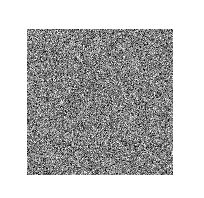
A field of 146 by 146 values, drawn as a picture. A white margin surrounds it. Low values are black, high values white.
Average level on the scale: 50%. Grain: fine. Mirror symmetry: none. Stripes: none. Histogram: bell-shaped. Seam: none. Slope: none. Odd rows or columns: none.
